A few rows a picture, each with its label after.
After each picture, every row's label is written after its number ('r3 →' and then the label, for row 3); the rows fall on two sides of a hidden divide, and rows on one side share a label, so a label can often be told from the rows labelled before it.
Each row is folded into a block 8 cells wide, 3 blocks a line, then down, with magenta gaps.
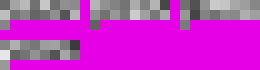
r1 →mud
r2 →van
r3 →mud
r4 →mud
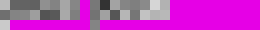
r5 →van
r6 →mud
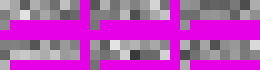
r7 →van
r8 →mud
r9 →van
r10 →van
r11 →mud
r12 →van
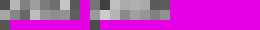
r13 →mud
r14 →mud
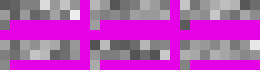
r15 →mud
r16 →van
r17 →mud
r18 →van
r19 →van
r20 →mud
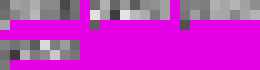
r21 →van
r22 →mud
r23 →mud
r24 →van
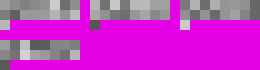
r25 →van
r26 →mud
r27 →van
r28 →van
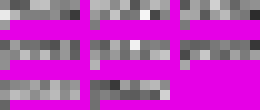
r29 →mud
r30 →van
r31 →mud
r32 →van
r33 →mud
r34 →van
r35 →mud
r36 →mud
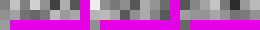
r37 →mud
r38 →van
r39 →mud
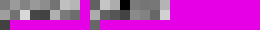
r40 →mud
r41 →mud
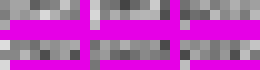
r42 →van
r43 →van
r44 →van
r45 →van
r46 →mud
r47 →van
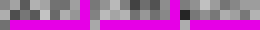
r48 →mud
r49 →van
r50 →van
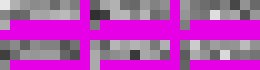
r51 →van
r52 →van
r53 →van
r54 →van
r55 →mud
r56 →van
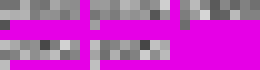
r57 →mud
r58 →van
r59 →van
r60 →van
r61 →van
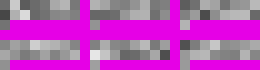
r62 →van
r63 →van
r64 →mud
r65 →mud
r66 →mud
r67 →mud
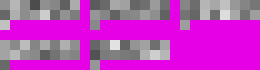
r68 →van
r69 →mud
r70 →van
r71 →mud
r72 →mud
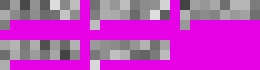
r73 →mud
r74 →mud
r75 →mud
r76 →van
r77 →van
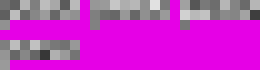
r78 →mud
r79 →mud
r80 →mud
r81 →mud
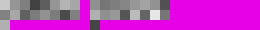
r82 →van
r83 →mud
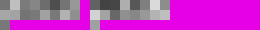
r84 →mud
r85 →mud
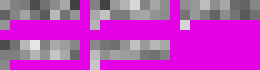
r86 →van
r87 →mud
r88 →van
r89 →mud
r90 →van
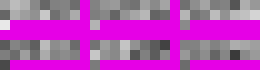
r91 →van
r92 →van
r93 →mud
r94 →mud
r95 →mud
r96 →mud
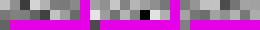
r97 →mud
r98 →mud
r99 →mud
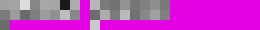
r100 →mud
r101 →van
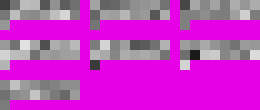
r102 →mud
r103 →van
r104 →mud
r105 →mud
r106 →mud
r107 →van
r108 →van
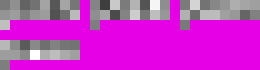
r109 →van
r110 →mud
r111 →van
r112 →van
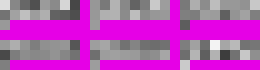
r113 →van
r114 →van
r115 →mud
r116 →van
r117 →van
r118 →mud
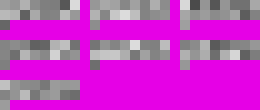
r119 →mud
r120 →van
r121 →van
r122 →van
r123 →mud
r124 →van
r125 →van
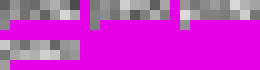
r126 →mud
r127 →mud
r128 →mud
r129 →van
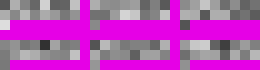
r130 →van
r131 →van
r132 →mud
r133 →van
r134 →mud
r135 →van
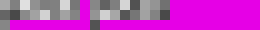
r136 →van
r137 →mud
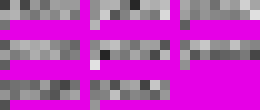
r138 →mud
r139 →van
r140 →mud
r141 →mud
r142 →van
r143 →mud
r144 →mud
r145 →van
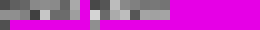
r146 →mud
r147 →mud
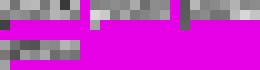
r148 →mud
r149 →mud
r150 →mud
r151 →van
